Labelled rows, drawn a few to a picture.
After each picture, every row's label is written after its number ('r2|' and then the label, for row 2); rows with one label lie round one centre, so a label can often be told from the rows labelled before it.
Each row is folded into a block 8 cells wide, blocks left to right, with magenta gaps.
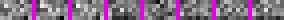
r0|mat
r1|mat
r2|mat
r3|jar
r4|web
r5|jar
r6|jar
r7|jar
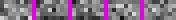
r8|mat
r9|jar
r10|jar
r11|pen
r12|web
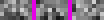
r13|jar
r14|jar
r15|mat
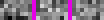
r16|jar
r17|mat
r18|mat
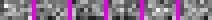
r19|mat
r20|pen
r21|jar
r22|jar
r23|mat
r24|mat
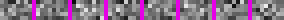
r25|web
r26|jar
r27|mat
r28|web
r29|jar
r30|mat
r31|web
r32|pen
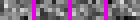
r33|mat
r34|jar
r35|web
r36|jar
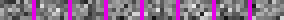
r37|web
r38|mat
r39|web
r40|pen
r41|jar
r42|pen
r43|jar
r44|mat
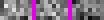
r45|mat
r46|pen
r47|jar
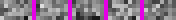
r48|mat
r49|mat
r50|jar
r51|mat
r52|web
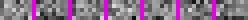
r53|mat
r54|jar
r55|mat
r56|mat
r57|pen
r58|web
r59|jar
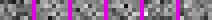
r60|web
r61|pen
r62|pen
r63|pen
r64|jar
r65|mat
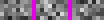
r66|jar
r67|pen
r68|web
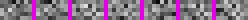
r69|web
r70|web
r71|pen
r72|pen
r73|web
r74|pen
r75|pen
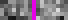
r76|jar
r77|mat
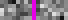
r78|web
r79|mat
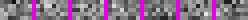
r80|web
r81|pen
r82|pen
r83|mat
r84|jar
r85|pen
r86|web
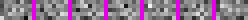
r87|mat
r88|pen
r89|pen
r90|pen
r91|mat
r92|pen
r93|mat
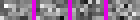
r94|mat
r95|mat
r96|web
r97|pen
